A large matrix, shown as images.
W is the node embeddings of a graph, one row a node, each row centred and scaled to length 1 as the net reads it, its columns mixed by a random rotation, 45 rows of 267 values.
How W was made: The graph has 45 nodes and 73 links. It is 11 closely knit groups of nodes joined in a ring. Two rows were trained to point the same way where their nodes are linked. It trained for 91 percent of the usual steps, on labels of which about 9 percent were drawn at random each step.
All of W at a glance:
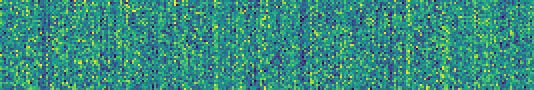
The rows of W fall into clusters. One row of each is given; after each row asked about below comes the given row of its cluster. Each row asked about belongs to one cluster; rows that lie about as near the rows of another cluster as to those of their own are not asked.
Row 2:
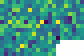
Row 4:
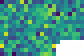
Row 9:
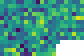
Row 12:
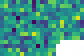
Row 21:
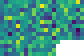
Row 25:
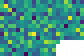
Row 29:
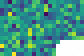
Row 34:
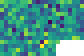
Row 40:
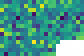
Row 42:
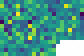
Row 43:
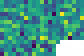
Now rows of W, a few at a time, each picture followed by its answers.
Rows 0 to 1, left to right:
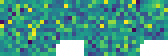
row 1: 21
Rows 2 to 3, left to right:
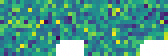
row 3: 40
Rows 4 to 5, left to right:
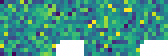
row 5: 2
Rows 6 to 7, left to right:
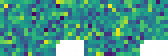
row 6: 34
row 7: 9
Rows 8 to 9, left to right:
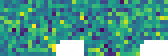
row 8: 43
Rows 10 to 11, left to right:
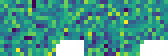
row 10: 12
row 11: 9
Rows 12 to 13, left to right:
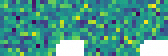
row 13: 43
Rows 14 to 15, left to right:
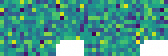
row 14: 34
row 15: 21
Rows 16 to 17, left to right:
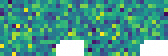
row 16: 29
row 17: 42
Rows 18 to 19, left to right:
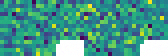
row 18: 12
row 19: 25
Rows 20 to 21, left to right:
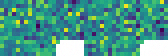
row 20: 12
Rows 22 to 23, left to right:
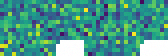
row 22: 29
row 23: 40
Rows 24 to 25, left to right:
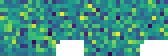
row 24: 43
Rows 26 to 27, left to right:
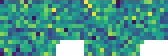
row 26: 4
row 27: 34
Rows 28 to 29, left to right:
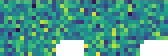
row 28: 21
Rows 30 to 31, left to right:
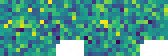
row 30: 2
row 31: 2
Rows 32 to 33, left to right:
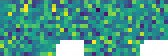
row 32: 4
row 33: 25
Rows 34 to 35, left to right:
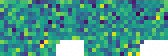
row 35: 42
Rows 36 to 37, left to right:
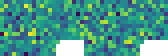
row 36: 40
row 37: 25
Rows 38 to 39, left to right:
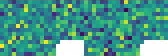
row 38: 29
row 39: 9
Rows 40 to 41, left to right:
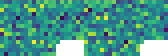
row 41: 34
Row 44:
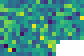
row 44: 43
